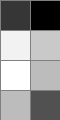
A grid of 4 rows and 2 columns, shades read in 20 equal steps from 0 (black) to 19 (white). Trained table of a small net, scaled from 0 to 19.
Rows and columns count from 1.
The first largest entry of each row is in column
1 1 1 1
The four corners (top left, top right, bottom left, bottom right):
4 0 14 6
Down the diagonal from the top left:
4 15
